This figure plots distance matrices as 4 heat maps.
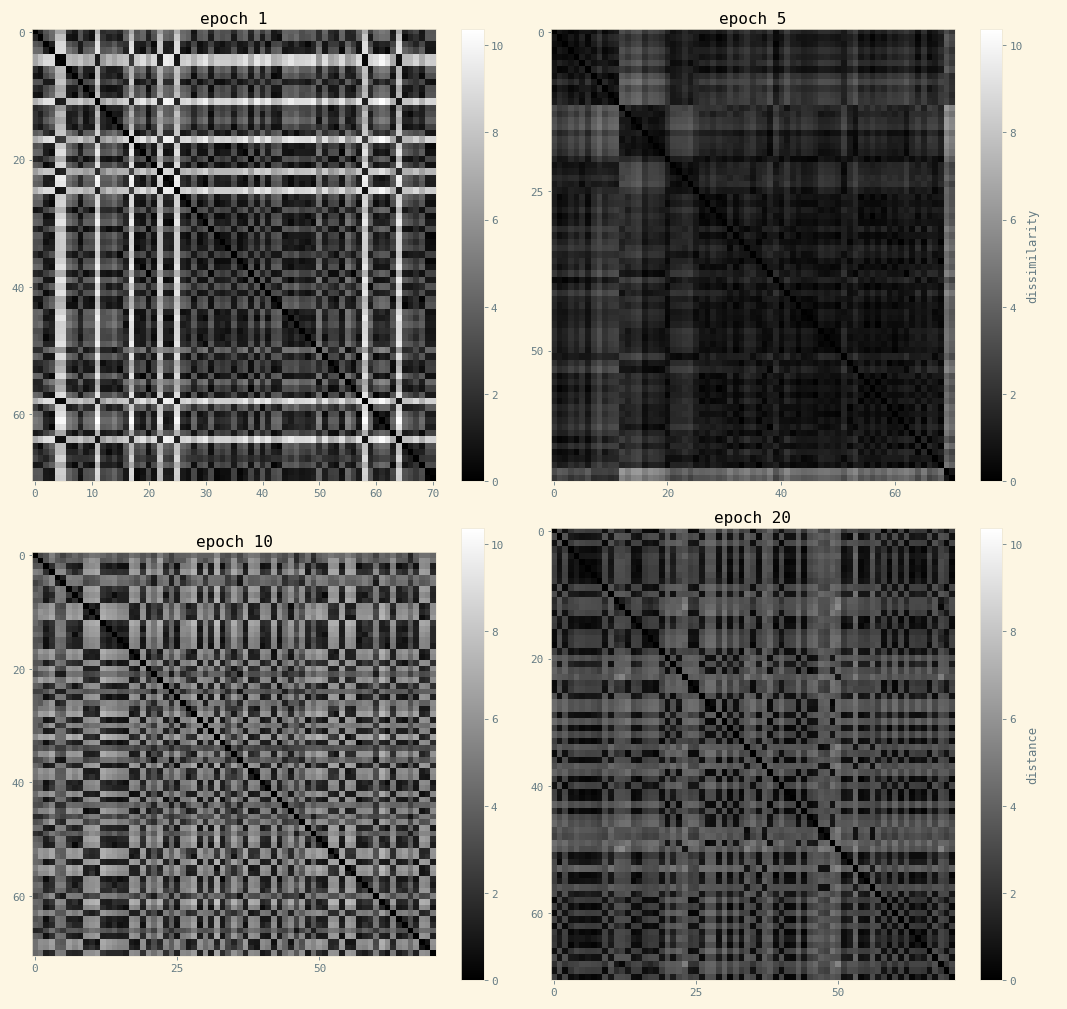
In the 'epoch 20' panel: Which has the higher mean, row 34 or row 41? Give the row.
34
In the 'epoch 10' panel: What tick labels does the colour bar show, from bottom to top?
0, 2, 4, 6, 8, 10
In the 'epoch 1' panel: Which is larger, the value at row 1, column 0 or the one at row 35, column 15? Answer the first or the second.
the first
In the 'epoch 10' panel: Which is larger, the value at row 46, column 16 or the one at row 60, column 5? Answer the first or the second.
the first
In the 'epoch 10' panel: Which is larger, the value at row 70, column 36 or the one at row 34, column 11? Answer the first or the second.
the first
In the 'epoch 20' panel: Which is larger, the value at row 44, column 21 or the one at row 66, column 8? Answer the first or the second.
the second
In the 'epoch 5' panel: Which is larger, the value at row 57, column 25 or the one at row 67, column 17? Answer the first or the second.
the second
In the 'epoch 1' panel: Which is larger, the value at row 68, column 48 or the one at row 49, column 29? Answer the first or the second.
the first
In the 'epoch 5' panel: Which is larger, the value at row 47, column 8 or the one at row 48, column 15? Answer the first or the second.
the first
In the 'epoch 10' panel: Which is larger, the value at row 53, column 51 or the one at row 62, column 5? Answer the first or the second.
the first
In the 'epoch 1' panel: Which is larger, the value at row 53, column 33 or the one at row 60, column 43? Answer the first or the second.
the second
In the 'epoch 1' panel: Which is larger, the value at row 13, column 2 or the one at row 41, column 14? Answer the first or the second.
the second
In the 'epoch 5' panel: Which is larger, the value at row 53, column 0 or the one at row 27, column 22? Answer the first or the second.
the first
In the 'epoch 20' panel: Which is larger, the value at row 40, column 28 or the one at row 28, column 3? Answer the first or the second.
the first
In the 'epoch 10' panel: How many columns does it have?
71
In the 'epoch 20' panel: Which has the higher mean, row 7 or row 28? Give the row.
28
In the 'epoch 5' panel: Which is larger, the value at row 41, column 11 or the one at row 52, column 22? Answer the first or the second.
the first
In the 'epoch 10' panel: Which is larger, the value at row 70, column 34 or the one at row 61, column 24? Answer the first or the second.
the second
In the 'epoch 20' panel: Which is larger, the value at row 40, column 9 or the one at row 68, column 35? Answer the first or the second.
the second
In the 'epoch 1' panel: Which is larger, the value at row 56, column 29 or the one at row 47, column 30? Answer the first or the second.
the first
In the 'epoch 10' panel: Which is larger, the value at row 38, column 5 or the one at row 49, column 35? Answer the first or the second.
the second
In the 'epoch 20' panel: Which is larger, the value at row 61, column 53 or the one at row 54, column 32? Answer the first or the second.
the first
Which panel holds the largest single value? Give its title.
epoch 1
